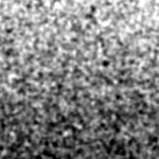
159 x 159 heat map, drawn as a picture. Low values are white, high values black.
The top right is the ninth with the lowest average. The field is mottled with small blotches. There are no lone odd cells. There are no regular stripes. There is an overall slope up to the bottom. No row or column stands out.
